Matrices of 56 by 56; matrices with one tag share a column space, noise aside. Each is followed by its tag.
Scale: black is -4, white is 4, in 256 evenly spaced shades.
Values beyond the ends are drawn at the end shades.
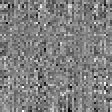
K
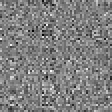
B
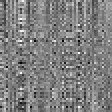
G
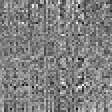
K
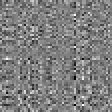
B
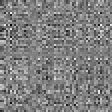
B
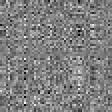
B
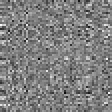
B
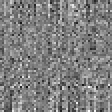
K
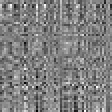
K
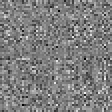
B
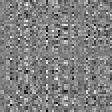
B
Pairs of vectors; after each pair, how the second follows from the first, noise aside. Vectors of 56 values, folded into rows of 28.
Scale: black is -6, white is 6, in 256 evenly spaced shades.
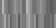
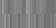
shrunk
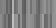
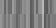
reversed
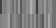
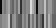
scaled up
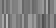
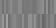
shrunk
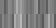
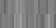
shrunk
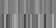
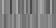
reversed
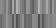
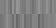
shrunk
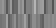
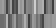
scaled up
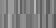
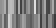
scaled up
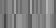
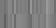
shrunk
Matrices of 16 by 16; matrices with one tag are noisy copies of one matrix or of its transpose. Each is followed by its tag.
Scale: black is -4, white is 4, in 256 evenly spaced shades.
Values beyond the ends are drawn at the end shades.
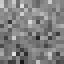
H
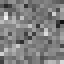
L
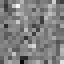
L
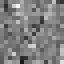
L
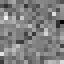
L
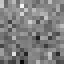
H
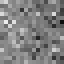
H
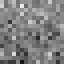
H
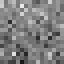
H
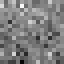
H
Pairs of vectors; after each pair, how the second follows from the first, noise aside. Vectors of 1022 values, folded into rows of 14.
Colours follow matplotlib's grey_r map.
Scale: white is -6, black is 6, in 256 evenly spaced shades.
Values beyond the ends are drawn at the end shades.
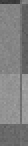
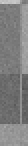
negated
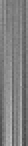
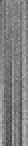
negated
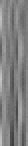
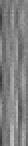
negated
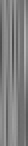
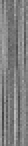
wrapped around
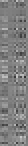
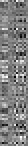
scaled up
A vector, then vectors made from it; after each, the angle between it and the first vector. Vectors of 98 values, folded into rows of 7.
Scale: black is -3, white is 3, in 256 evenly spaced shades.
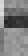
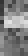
nearly opposite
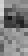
nearly parallel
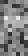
partly opposed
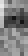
nearly parallel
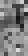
partly aligned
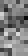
partly aligned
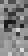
partly aligned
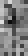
partly aligned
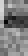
nearly parallel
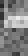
nearly opposite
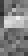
nearly opposite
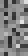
orthogonal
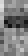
nearly parallel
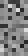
orthogonal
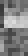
nearly opposite
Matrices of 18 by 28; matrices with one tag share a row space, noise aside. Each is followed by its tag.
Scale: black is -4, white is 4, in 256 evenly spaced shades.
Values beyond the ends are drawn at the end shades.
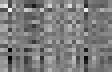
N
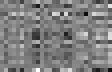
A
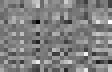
A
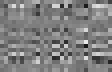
A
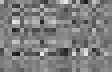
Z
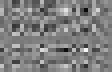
Z
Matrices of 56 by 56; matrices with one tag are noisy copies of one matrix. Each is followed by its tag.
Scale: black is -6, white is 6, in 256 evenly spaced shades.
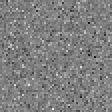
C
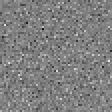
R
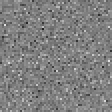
R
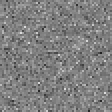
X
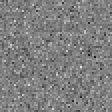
C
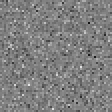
C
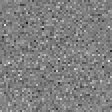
R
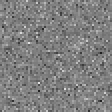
X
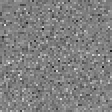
R
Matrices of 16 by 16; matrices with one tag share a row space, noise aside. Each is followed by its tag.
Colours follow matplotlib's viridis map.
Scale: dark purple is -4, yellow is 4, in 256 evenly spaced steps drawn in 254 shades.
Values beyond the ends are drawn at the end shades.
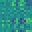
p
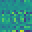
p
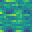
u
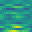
u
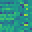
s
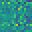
p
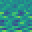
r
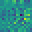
p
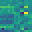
s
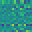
p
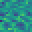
r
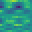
u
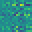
p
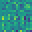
p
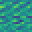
r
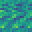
r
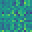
p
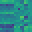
s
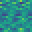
r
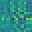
p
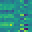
s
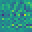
p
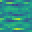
u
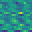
r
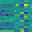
s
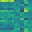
s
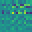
p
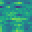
u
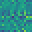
p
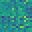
p
